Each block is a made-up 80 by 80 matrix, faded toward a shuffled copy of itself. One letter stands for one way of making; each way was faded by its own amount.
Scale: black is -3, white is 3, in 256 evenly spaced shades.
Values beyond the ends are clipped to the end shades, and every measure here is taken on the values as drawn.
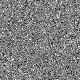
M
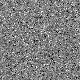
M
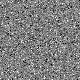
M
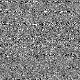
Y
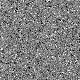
M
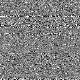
Y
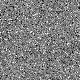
M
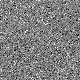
M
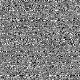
Y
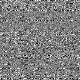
Y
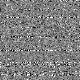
Y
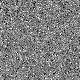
M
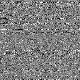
Y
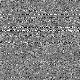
Y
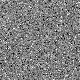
M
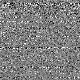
Y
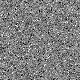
M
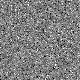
M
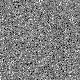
M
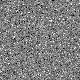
M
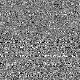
Y
